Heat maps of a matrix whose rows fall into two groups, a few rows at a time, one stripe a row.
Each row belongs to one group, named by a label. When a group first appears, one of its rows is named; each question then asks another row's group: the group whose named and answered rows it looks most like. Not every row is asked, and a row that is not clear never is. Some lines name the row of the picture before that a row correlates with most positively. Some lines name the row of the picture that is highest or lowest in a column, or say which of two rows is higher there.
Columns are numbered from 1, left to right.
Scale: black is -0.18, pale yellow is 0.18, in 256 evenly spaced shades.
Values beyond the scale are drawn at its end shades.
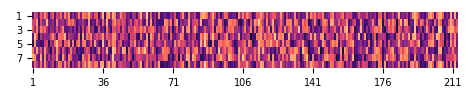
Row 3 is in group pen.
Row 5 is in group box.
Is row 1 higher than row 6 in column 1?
No
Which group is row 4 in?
box
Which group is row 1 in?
box
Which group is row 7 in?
pen
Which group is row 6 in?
pen
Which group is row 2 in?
pen
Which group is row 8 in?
box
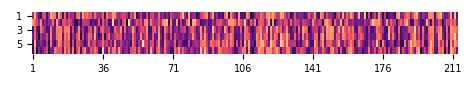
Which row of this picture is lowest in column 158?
5
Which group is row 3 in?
box
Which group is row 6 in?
box
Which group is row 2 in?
pen
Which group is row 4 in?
box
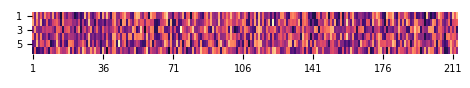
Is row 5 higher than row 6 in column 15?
No
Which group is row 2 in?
pen
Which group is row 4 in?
pen
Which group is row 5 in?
pen
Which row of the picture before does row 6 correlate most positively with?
6
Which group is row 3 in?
box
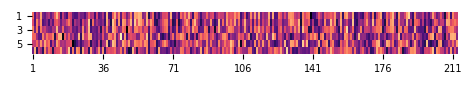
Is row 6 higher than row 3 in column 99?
No
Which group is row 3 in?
pen
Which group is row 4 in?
box
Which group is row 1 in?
pen
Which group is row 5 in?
pen
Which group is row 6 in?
box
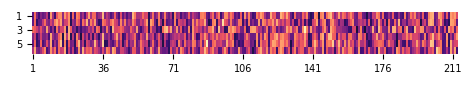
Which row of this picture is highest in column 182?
3
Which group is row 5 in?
box
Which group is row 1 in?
box
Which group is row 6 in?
box
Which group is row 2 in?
box
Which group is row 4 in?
box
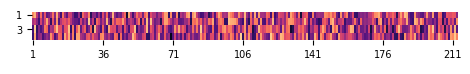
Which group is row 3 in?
box
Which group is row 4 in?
box
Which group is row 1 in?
pen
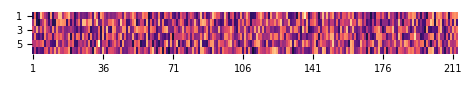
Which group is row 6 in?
box
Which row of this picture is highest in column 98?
4
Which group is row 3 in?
pen
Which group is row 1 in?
box
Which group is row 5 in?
pen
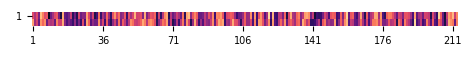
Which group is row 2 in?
pen
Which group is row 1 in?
pen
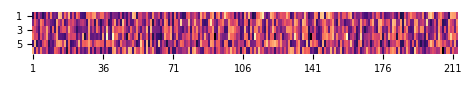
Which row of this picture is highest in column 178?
6
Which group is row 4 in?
pen
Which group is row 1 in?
box
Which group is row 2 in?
pen
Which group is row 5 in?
box
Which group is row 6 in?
pen
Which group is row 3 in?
pen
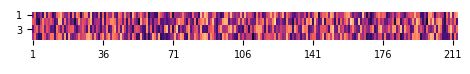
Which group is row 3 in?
pen
